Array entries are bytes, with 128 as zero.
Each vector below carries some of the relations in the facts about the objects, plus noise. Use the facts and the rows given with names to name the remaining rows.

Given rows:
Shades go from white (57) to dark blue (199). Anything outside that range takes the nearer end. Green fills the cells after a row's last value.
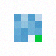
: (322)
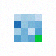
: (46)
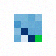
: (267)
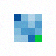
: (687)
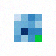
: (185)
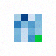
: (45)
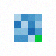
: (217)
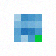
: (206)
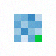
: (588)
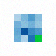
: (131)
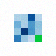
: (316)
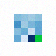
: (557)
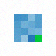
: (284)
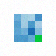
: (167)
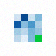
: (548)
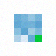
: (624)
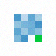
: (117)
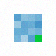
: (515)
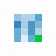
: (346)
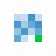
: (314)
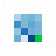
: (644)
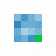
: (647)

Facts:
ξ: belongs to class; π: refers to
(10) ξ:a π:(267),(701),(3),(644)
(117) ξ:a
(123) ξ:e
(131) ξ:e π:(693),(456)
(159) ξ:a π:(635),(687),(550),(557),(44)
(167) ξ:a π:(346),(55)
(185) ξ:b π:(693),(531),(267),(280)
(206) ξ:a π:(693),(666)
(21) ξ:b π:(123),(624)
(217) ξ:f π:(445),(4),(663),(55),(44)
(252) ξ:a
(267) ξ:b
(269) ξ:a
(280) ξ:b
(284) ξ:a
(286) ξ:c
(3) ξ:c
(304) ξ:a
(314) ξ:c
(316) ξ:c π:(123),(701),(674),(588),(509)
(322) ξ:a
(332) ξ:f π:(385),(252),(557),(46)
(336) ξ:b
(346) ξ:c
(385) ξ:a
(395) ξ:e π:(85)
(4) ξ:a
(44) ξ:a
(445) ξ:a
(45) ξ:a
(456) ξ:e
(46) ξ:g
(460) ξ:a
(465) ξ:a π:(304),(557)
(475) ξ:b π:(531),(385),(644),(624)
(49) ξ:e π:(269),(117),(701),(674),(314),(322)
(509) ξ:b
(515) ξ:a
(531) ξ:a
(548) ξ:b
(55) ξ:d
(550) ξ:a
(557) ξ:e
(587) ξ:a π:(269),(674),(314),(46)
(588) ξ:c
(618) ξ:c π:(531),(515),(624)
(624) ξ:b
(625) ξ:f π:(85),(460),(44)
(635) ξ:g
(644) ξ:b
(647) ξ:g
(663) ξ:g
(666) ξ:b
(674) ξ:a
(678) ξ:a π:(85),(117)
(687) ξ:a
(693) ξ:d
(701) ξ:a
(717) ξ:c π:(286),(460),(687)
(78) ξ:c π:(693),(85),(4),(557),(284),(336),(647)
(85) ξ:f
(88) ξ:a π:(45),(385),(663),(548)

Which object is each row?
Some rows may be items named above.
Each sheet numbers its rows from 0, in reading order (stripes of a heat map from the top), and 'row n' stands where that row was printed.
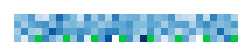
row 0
(588)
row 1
(78)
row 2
(395)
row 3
(678)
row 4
(304)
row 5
(588)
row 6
(314)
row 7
(701)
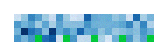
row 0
(185)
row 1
(587)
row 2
(618)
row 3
(624)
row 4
(88)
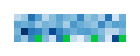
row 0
(185)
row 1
(131)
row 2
(666)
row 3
(385)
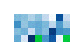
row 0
(557)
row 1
(49)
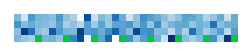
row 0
(717)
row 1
(21)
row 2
(49)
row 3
(625)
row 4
(475)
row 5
(557)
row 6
(509)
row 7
(252)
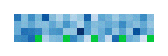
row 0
(159)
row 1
(460)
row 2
(316)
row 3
(531)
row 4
(21)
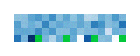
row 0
(465)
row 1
(336)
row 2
(693)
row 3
(85)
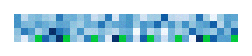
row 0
(286)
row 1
(10)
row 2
(123)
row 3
(385)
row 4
(55)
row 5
(663)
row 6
(3)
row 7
(332)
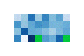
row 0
(3)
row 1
(635)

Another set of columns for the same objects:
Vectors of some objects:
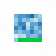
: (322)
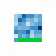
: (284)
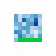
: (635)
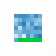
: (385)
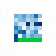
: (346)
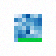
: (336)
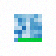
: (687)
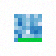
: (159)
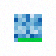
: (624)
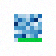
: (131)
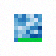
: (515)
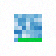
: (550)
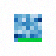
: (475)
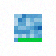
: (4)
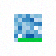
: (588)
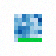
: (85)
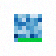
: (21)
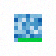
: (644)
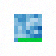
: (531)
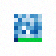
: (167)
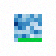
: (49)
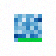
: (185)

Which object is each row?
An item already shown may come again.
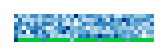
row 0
(167)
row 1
(465)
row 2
(3)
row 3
(21)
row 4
(557)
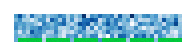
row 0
(10)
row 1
(46)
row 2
(548)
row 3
(45)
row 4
(3)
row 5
(635)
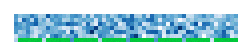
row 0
(46)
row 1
(314)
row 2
(465)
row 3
(332)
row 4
(395)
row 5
(304)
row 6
(55)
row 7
(693)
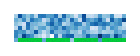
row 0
(78)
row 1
(45)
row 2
(509)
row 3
(21)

